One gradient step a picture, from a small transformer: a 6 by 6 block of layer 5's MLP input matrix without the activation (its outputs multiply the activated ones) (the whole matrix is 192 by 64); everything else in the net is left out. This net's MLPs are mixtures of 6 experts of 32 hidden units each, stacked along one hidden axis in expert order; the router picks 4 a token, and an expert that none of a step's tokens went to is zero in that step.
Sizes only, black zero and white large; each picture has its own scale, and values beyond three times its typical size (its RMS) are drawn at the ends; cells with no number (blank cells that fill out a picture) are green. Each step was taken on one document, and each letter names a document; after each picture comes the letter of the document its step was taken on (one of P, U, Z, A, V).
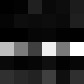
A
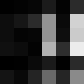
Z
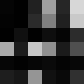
Z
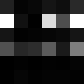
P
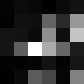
Z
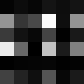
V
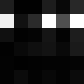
P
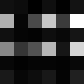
P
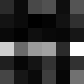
A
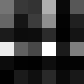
V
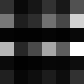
P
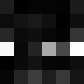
A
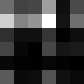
V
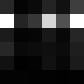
P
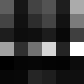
A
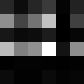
V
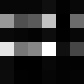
V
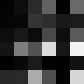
Z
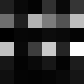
P
